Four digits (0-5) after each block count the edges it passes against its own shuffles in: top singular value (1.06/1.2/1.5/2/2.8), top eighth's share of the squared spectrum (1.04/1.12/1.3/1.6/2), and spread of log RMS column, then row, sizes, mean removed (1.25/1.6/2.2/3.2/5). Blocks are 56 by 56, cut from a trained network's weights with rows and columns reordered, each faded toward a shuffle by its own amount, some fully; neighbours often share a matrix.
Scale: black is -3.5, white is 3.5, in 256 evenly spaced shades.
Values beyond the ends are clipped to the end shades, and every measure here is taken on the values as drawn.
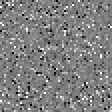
0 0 0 0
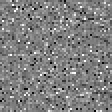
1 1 0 1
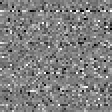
3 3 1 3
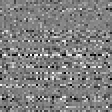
4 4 0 4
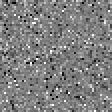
0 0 0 0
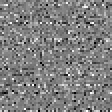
3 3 0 3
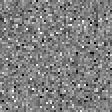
2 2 0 1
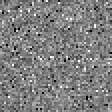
2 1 0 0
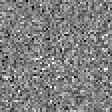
3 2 0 1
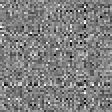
4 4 1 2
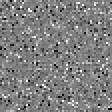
0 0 0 0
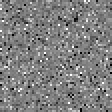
0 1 0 0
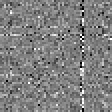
4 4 2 1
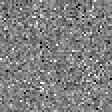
3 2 1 0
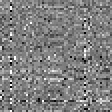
4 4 2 2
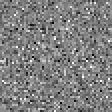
3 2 0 1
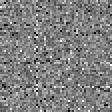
3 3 1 1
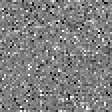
0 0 0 0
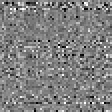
3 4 0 3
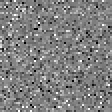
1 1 0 0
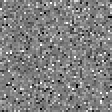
0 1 0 0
